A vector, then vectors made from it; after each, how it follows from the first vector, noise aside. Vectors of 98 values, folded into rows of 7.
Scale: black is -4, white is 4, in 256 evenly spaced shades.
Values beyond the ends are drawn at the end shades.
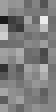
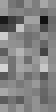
sign-scrambled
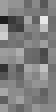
copied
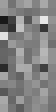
sign-scrambled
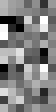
scaled up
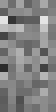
sign-scrambled
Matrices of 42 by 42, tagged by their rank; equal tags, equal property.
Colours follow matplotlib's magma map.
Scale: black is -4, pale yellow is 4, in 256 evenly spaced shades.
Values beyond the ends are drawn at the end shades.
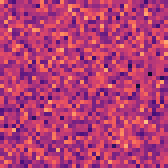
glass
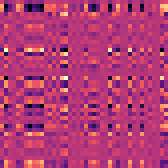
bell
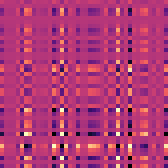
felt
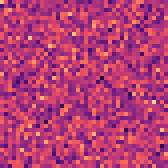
glass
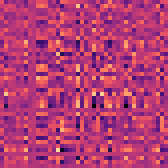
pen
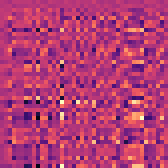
pen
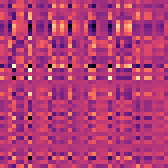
bell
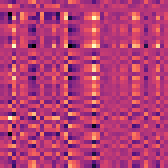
bell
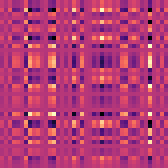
felt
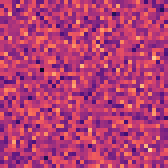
glass
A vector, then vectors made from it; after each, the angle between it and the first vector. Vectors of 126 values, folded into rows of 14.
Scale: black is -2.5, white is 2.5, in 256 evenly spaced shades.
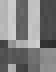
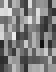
partly aligned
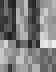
nearly opposite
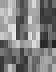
nearly parallel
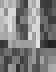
nearly parallel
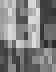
nearly parallel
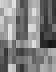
nearly parallel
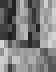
nearly opposite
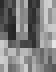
nearly opposite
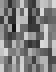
partly opposed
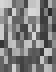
partly aligned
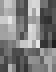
nearly parallel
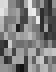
partly aligned
